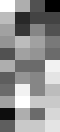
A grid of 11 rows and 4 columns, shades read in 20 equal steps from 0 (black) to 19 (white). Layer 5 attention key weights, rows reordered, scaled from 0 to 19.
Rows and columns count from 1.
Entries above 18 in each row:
1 0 0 0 0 0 0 0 1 0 0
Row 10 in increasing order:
1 8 13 16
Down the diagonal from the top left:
19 3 10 9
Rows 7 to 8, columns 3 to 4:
10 17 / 10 14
